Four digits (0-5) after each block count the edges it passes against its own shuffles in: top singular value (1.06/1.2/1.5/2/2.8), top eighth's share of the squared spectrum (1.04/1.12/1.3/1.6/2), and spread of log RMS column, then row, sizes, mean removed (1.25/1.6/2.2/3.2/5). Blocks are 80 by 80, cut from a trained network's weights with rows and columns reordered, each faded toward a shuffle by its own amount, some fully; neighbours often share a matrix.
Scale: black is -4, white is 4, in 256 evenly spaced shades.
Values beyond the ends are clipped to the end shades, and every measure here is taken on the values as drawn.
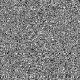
3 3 0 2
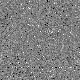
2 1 0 1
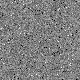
0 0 0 0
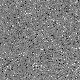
1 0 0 0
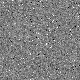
0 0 0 0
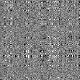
4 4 3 3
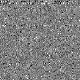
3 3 1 2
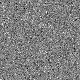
0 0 0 0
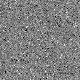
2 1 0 0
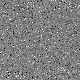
0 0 0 0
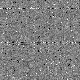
3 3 0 2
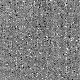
2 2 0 0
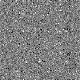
2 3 1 2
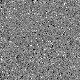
2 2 1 1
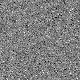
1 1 0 0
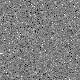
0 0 0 0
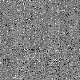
2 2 1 1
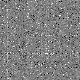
2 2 0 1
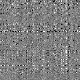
3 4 2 3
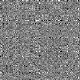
3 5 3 3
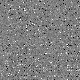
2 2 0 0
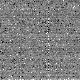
3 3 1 1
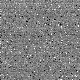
2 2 1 0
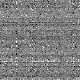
4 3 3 2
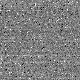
2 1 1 0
